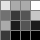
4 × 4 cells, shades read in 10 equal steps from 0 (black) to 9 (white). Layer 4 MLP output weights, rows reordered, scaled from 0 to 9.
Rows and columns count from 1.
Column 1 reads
8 4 6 2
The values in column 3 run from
0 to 6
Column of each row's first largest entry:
4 4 1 1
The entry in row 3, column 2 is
1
